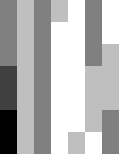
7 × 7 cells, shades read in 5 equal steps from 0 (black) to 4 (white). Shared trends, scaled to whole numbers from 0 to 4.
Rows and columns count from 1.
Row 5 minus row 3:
-1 0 0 0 0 1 0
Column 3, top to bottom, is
2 2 2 2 2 2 2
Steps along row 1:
up down up up down up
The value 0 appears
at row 6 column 1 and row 7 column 1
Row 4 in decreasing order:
4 4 3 3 3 2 1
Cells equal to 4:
15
